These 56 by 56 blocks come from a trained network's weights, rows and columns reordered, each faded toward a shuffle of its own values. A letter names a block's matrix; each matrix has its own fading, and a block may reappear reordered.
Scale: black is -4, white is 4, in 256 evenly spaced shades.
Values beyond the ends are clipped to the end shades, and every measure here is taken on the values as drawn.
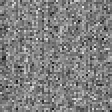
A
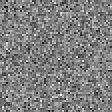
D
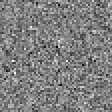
D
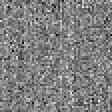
A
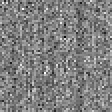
A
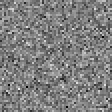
D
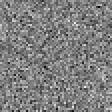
D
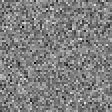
D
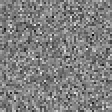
D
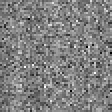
A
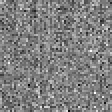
A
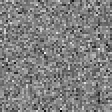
D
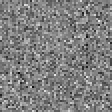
D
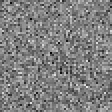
D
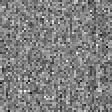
A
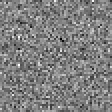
D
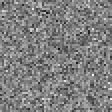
D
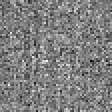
A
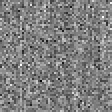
A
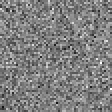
D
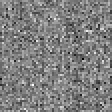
A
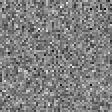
D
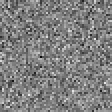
D
